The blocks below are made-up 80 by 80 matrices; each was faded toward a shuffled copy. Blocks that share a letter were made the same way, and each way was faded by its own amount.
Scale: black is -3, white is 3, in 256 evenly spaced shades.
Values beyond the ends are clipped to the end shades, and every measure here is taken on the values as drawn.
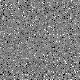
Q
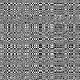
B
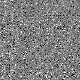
Q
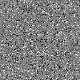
Q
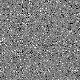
Q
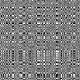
B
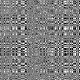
B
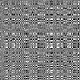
B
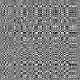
B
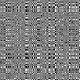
B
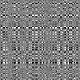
B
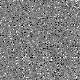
Q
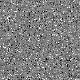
Q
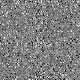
Q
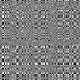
B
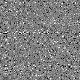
Q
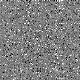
Q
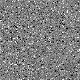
Q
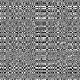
B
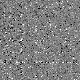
Q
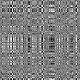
B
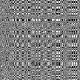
B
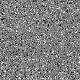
Q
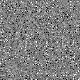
Q
